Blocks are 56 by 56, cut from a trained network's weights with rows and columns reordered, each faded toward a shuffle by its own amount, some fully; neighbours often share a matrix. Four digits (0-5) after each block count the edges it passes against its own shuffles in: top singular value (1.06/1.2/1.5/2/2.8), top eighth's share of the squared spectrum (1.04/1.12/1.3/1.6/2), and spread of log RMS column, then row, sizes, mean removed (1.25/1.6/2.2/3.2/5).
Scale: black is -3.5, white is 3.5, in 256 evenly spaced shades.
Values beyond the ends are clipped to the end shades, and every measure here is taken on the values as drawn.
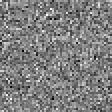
2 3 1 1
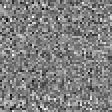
3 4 1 2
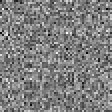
3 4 2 1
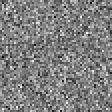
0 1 0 0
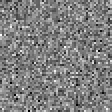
1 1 0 0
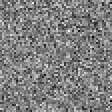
0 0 0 0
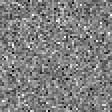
1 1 1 0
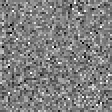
0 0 0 0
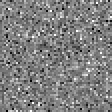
0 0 0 0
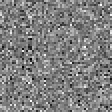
3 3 2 0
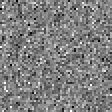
0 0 0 0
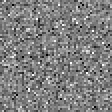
0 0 0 0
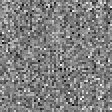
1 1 0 0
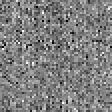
2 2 0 2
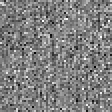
2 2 0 0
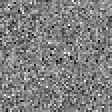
0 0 0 0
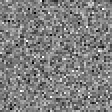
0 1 0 0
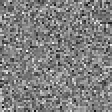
2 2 0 0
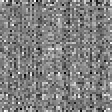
3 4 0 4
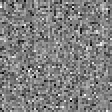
1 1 0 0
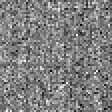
2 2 0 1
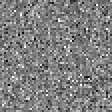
1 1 0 0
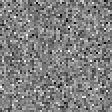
1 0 0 1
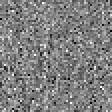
1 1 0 0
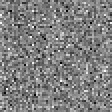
1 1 0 0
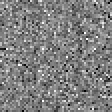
1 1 0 0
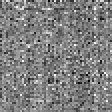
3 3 1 3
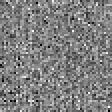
2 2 0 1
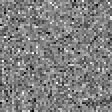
1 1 0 1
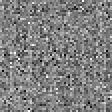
2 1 0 1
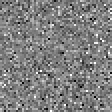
0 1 0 0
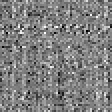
3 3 0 3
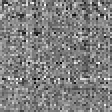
3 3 0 3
